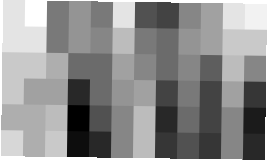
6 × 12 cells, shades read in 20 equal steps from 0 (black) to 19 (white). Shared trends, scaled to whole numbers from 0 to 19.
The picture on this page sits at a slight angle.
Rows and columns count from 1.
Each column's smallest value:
13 12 9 0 3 10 6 3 6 4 10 2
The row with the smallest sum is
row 5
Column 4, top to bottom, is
11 11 8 3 0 1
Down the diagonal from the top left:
17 17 13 3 6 10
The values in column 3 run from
9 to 15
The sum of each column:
93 89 72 34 44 74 65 33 54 45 78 52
